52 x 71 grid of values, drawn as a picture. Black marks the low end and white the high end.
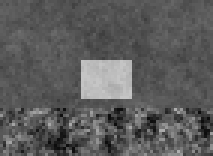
Ninth with the highest average: centre. Slope: none. Odd patch: higher, in the centre. Stripes: none. Grain: blotchy. Seam: horizontal, 70% of the way down, the top part calmer.
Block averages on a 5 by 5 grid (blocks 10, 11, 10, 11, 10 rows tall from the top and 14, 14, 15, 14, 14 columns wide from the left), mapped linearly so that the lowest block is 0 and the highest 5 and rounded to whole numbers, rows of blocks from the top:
1 1 1 1 1 / 1 1 1 1 1 / 1 1 5 1 1 / 1 1 1 1 1 / 1 0 1 1 1
